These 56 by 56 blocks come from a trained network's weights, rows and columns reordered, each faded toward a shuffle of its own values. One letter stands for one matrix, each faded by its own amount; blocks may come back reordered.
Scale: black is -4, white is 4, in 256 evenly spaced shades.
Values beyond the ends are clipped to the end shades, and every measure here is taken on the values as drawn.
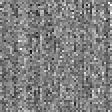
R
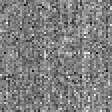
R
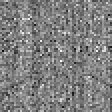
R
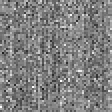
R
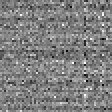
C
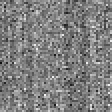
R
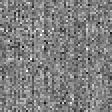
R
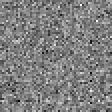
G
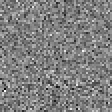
G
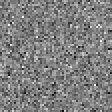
G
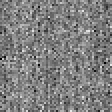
R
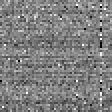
C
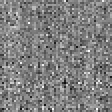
R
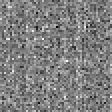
R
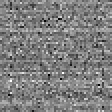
C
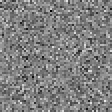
G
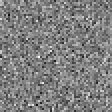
G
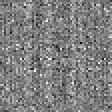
R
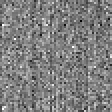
R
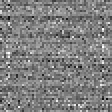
C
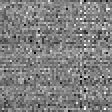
C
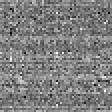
C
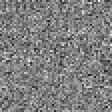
G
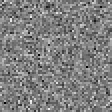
G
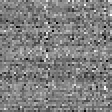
C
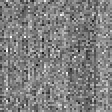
R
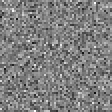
G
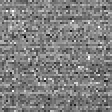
C
